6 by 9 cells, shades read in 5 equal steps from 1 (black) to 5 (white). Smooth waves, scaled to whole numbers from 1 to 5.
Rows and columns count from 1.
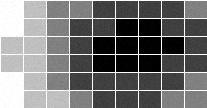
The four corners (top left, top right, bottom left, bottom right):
5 3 5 3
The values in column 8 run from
1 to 3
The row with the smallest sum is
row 3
